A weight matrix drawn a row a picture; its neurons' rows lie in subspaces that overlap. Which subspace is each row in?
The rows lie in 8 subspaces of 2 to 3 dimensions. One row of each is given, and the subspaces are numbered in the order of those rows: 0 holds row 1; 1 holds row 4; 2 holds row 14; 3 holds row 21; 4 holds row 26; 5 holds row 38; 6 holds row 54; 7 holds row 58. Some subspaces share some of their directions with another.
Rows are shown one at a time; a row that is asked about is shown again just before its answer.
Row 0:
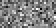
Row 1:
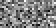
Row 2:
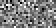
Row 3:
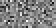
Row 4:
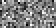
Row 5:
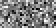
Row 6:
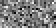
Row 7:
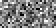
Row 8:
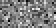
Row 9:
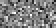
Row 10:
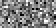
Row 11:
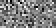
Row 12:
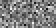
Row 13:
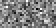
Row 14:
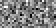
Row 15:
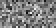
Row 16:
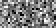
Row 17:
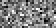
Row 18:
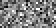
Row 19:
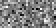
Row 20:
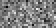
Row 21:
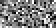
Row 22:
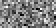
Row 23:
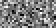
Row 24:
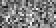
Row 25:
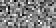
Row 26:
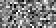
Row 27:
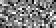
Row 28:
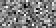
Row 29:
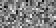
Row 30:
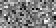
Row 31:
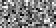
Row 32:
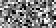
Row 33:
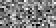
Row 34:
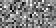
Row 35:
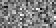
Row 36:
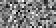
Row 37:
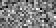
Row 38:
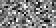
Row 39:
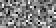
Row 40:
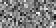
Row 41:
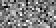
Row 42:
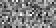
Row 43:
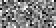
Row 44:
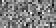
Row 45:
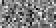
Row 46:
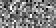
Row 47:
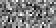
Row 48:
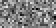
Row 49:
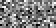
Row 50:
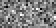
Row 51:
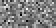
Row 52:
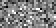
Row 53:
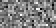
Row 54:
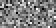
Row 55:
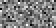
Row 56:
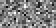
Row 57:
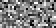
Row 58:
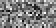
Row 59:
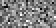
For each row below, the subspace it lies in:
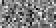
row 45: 1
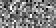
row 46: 2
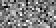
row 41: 6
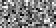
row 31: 0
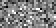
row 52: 7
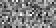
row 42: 7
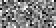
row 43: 1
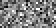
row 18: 3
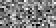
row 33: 0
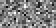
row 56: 5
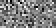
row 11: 6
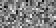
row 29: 2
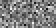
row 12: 2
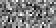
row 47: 7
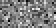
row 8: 4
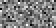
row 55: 1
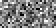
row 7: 3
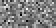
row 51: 6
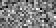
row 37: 7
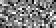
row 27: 3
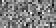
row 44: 1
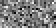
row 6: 3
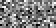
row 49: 0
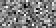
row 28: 5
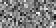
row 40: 5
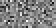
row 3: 6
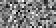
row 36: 4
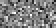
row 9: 3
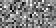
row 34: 2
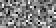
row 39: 6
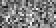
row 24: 1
